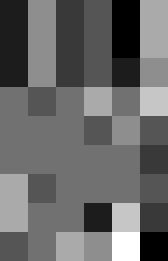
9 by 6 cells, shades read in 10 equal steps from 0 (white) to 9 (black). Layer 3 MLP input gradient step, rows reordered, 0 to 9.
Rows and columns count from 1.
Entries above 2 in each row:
6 6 6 5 6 6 6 5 5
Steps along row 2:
down up down up down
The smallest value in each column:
3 4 3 3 0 2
